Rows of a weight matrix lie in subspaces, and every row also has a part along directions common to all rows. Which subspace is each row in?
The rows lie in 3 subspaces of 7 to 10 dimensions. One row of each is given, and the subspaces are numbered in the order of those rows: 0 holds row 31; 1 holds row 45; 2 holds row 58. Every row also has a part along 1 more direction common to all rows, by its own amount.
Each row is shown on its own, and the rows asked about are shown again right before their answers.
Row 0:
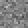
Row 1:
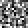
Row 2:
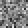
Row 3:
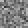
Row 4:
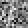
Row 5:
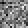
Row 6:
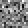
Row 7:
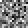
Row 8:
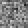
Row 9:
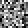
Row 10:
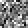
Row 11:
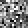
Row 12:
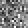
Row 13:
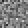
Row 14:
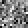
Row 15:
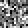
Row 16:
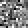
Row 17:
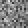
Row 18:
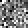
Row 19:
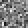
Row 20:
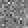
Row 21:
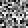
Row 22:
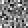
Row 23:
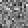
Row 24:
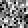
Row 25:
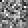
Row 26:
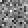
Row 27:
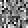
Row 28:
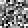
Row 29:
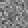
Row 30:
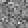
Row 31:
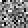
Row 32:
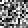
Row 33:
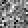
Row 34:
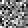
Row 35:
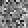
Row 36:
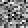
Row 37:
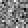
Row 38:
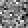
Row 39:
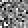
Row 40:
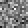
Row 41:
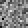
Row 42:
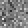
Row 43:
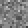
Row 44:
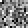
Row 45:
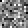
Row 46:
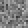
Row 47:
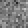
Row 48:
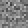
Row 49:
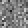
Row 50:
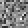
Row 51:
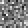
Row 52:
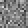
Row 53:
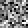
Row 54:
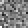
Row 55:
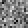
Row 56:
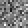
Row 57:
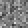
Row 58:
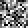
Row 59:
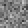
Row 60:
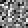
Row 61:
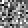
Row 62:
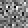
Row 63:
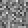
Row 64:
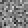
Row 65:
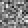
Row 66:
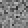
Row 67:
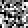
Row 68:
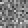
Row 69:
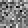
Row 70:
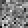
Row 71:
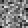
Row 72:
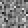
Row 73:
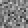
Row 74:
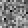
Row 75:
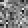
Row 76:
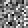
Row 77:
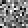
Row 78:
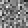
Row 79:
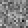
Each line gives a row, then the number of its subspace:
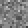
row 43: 1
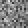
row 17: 0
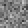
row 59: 2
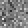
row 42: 0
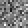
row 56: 0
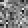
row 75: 2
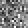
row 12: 0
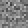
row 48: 1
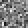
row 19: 0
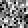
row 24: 2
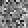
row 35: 1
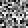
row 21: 1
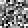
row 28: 2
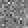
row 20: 1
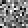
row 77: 0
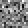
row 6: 0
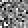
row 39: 0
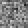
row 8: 0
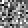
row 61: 2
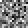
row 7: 1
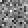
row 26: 1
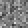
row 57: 0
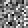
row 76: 2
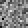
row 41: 2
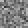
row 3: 2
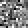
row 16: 0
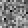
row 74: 1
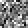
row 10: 1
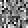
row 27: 2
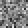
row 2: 0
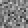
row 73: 2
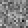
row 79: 2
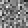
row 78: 0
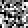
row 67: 1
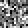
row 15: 2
